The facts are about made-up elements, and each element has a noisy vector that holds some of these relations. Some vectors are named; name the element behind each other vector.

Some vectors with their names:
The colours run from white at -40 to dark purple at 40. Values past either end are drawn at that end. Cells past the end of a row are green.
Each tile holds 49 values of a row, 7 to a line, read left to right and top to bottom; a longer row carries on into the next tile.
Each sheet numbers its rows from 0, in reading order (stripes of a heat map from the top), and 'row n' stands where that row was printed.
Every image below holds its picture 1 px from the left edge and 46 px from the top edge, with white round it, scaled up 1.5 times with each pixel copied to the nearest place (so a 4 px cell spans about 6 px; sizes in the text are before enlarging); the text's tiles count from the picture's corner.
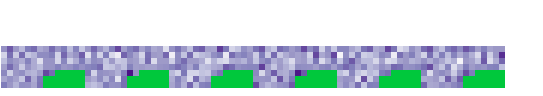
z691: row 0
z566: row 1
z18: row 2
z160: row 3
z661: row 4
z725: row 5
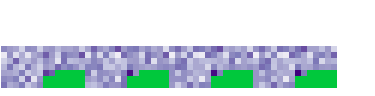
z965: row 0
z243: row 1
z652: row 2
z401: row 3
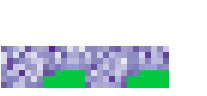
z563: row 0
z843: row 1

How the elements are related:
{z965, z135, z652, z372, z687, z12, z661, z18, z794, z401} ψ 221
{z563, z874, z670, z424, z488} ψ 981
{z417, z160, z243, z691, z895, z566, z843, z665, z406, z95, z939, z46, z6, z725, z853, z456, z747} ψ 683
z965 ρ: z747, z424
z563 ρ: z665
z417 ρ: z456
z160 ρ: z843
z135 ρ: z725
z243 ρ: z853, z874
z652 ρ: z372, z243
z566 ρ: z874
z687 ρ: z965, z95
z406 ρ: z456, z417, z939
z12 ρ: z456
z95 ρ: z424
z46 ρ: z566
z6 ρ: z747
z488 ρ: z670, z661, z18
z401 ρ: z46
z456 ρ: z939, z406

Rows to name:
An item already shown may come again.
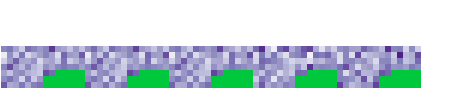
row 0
z794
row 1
z794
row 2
z794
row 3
z488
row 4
z665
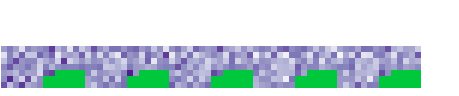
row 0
z12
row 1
z46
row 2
z794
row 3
z874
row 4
z372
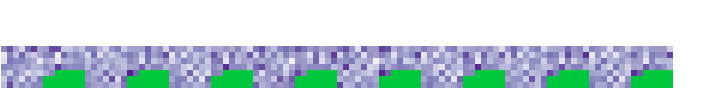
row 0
z670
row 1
z6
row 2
z424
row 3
z725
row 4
z135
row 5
z424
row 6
z95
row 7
z965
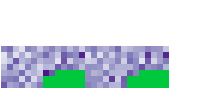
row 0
z687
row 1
z747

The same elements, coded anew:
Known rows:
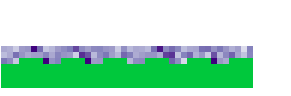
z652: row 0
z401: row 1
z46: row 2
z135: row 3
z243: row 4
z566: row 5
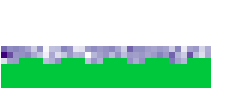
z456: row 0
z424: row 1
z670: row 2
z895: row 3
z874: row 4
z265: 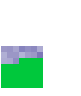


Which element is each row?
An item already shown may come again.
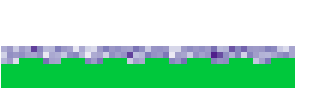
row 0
z372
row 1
z95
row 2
z965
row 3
z725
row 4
z965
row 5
z12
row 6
z747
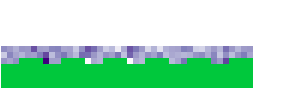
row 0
z794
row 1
z46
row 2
z843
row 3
z843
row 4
z747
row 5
z6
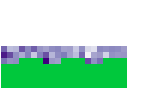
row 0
z12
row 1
z46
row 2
z687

